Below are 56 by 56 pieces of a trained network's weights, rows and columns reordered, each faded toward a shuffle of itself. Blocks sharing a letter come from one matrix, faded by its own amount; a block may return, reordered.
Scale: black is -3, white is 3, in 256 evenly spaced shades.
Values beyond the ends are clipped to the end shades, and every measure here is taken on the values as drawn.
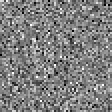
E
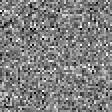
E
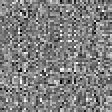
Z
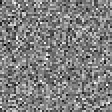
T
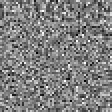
T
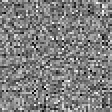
T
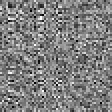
Z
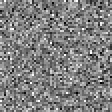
E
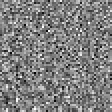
T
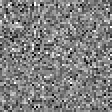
E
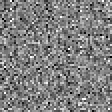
E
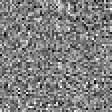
Z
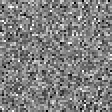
E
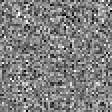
Z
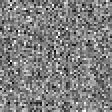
E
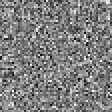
T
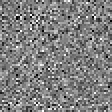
E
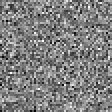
T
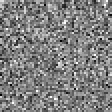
T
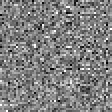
E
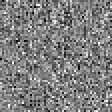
E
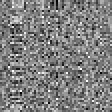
Z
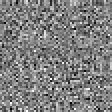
Z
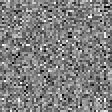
E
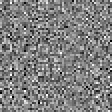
Z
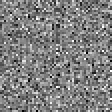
E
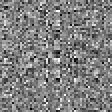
Z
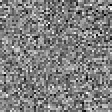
T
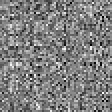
Z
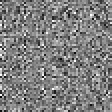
Z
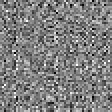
Z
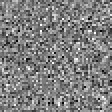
E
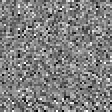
E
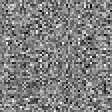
Z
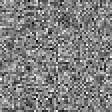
T
